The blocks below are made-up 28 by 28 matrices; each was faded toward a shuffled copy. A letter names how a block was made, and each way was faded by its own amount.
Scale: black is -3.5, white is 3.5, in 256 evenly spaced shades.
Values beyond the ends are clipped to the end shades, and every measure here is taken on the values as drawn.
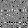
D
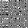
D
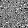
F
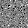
F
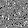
F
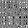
D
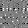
D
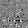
D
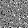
F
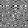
D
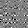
D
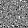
F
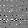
D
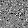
F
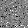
F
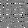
D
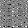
D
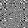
D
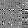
D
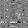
D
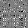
D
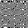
D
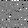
D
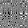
D
